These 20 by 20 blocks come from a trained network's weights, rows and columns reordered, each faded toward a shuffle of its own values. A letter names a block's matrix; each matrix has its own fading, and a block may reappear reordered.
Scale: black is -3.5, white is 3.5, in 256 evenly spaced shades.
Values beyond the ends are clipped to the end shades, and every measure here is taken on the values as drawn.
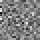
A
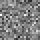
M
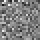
A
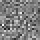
A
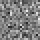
A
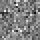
M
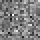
M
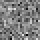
A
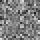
A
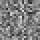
A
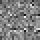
A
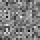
A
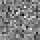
M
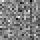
M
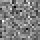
M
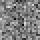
M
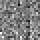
M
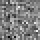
M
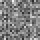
M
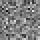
A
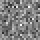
M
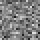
A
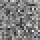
M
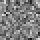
A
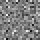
A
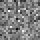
M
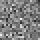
A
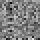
A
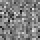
M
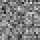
A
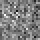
M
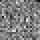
M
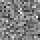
M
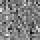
M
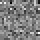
A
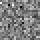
M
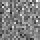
M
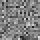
A
